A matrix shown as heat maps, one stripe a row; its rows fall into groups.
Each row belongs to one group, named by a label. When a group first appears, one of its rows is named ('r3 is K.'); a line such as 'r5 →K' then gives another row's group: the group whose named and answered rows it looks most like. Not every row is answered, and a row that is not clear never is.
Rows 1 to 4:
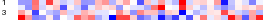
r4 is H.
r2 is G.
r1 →G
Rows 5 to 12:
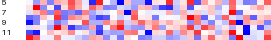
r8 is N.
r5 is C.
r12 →H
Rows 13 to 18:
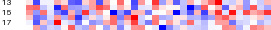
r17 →G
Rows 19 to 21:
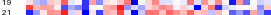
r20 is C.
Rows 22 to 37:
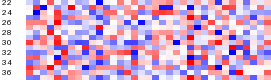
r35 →C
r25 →N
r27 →C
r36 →H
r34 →N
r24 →G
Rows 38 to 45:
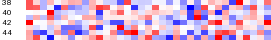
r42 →H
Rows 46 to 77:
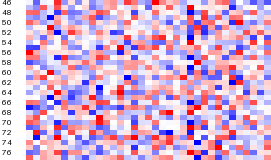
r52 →H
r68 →G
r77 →C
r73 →G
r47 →G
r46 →G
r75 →H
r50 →H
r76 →N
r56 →H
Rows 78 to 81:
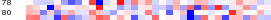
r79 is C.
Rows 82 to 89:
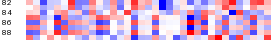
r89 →H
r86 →N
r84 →H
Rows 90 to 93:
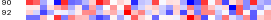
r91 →H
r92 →H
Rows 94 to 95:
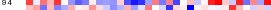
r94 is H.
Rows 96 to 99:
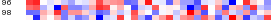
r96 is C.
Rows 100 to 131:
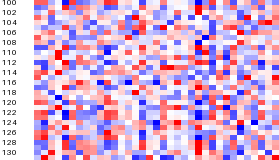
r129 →N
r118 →H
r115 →H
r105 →G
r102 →G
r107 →C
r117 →N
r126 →C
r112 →N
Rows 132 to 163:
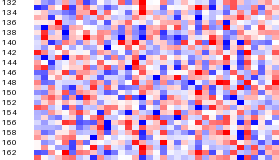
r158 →H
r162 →N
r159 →H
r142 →H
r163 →H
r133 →N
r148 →H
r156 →H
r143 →H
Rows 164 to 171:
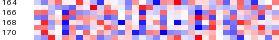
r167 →N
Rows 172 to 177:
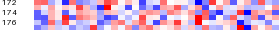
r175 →N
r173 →C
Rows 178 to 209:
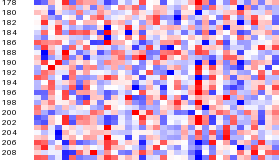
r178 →N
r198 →G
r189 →G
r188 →G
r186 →C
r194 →G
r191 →G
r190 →C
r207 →C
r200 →H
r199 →C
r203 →C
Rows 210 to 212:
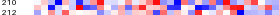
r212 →G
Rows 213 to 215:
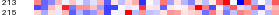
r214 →N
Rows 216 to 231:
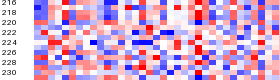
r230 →G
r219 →N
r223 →G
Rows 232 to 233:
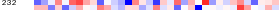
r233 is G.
